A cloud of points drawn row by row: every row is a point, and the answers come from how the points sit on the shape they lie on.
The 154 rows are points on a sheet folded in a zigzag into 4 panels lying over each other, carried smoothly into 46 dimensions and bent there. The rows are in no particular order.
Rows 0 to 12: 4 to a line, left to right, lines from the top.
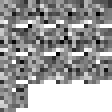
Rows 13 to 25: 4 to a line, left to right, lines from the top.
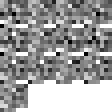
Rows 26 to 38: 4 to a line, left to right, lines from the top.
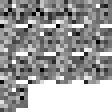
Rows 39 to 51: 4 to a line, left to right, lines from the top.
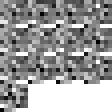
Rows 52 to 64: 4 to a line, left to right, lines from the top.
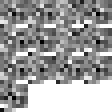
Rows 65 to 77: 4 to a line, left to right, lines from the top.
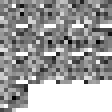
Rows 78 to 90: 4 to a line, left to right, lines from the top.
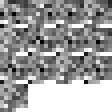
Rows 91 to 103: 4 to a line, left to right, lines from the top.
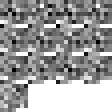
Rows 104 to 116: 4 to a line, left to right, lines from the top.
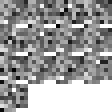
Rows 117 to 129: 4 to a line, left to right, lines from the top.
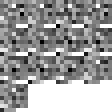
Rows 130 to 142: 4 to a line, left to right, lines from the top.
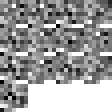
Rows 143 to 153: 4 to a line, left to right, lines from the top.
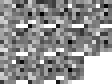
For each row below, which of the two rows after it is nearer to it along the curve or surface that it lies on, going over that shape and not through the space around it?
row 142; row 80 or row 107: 80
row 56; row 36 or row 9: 9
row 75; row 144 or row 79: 144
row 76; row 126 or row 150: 126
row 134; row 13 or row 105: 13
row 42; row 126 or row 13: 13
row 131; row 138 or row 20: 138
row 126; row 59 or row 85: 85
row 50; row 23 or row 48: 23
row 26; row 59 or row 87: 87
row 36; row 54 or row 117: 54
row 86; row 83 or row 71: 83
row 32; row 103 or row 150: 103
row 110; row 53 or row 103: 53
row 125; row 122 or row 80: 122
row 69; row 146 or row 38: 38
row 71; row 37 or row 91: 91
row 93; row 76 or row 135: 76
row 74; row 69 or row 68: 68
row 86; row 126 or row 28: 126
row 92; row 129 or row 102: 129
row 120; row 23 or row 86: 23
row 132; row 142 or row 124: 124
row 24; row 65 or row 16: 65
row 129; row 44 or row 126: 44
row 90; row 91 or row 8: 91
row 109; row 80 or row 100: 100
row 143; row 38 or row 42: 38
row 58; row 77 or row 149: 149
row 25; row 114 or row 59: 59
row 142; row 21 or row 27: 27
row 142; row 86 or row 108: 108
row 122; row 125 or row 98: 125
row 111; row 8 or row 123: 123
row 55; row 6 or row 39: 39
